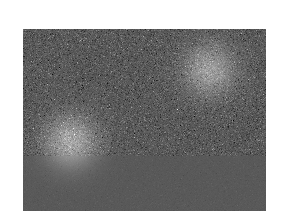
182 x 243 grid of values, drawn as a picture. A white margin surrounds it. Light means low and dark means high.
Mirror symmetry: none. Dips: two. Histogram: skewed, a long tail of low values. Slope: none. Seam: horizontal, 70% of the way down, the bottom part calmer. Odd rows or columns: none.
